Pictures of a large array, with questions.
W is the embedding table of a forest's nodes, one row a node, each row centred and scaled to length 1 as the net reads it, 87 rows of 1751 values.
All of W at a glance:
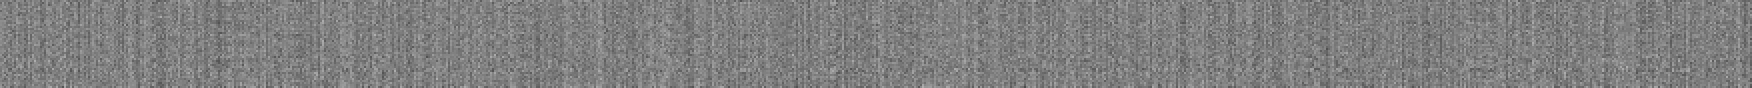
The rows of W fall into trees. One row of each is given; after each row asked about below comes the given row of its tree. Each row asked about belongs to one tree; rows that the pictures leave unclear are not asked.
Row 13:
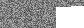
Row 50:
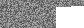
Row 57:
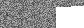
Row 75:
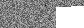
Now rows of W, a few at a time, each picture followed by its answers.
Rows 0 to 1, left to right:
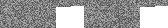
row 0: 57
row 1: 57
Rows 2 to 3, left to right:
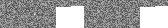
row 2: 13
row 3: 13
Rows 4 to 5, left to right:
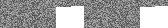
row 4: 57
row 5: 13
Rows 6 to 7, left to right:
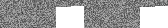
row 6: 13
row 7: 75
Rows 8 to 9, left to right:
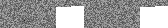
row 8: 50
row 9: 75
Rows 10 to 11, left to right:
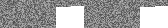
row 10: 13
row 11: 75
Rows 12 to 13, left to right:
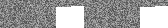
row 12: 50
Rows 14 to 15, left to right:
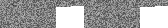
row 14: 13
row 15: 57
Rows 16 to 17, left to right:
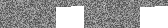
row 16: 75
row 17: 13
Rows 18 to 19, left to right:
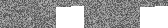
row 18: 57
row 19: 13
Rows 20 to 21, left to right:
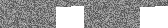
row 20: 13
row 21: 75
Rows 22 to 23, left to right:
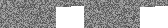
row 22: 75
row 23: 75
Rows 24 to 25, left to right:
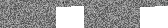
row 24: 50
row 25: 57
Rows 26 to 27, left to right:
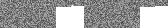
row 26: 13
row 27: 75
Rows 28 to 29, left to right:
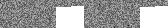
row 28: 75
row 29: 50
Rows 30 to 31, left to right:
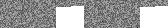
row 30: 57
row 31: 50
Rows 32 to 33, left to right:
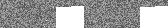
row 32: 75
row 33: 13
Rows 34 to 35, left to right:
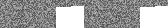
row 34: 57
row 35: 57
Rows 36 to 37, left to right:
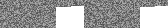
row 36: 75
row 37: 57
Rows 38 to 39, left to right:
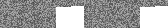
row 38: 57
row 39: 50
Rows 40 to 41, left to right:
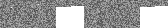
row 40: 50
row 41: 13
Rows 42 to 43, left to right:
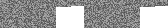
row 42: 13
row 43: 75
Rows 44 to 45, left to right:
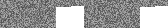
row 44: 75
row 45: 50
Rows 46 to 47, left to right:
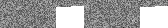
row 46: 57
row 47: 13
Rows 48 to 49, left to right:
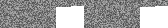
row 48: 57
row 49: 50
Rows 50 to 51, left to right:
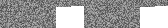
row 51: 57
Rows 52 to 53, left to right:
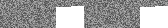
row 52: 75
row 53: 50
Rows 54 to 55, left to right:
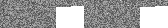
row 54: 57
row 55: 50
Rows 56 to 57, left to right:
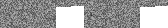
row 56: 57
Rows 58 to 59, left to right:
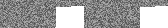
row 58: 75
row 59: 13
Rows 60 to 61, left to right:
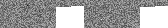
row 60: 75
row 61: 75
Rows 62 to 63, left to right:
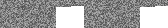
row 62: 75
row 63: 57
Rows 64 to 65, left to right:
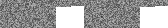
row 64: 50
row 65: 75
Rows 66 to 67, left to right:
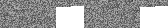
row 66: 57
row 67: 75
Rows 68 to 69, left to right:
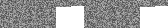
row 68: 13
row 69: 13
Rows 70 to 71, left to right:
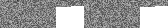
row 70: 13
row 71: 13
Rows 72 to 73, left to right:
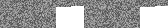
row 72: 57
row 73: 57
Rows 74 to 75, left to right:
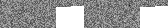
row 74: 57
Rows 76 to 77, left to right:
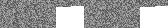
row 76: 13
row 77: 57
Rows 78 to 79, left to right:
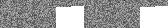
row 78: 57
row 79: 50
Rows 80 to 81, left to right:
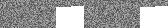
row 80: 75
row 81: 50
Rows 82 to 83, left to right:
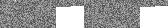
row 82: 57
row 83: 50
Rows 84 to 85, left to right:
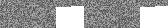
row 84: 50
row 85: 57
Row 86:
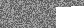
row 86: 50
